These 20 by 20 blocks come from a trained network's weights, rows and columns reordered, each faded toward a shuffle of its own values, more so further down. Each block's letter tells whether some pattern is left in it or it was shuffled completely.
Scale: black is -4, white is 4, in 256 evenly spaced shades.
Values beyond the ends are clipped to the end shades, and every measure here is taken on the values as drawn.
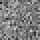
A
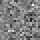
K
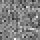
A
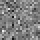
A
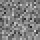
A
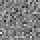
A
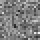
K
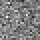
A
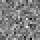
K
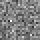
K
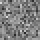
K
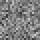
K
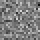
K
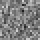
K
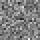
A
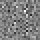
K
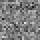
K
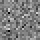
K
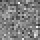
A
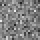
A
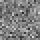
K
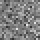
A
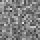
A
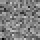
K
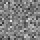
A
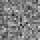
A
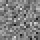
K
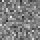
A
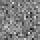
A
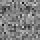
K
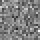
A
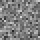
A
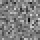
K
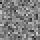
A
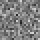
A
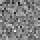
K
